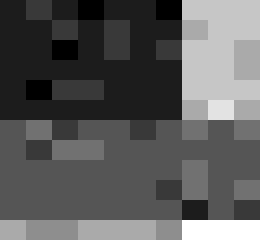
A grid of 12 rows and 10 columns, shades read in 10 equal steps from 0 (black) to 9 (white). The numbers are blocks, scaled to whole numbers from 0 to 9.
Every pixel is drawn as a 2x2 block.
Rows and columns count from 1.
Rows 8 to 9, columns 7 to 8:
3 3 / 3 4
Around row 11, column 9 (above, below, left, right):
3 9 1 2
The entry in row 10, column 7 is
2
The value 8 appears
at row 6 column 9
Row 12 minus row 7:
3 1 3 3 3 4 2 5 6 5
